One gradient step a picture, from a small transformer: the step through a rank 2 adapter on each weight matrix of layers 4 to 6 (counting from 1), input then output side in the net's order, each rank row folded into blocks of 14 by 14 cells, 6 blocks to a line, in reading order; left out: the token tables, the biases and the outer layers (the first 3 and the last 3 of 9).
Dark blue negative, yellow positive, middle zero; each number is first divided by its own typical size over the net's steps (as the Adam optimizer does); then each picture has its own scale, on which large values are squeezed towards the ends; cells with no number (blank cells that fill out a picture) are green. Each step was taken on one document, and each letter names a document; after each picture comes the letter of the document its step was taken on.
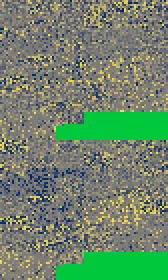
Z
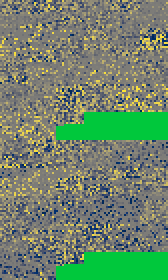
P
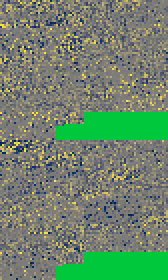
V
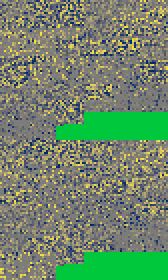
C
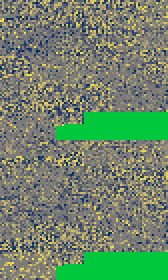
C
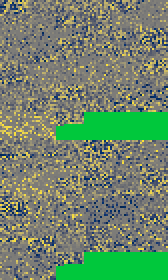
P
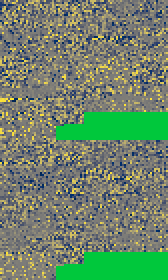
C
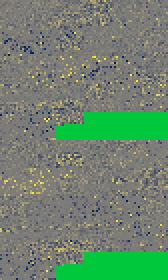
V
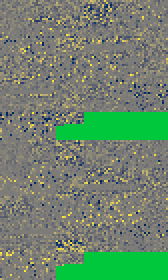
V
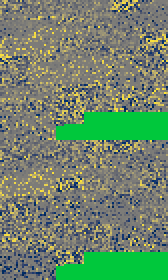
P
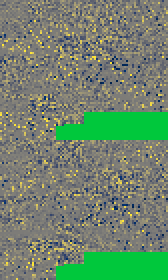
V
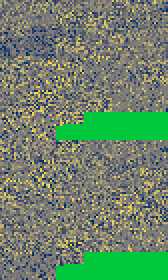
Z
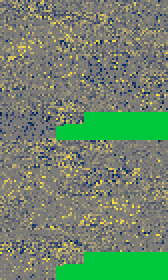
V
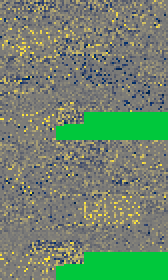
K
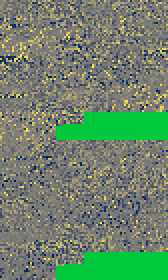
V
